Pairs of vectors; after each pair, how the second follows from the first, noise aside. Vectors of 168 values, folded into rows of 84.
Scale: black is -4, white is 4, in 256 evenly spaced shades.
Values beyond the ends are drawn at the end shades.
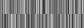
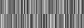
wrapped around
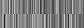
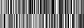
scaled up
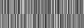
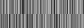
negated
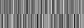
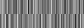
wrapped around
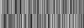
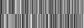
negated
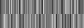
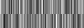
negated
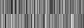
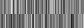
negated
